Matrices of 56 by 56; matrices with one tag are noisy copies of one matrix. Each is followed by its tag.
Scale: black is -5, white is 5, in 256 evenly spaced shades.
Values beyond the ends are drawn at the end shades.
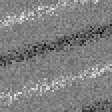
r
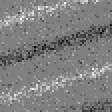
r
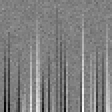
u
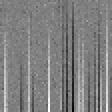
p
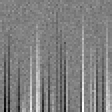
u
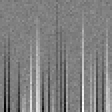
u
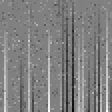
p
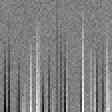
u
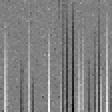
p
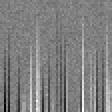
u
